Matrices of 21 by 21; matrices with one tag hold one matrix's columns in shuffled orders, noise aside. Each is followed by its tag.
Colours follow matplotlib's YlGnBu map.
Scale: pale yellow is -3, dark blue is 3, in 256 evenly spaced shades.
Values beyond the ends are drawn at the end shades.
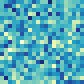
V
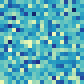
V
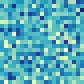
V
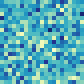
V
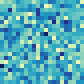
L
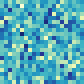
L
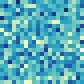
V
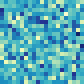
L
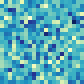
L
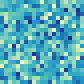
L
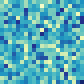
L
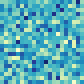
V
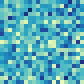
V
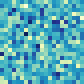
L
